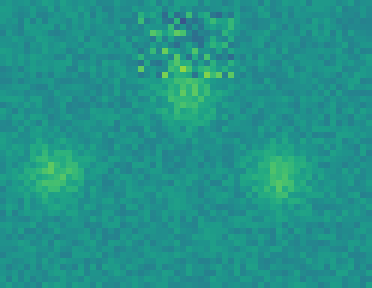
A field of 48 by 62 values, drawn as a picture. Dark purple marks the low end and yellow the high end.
Mirror symmetry: none. Roughest part: top middle. Bumps: three. Odd patch: rougher, in the top middle.
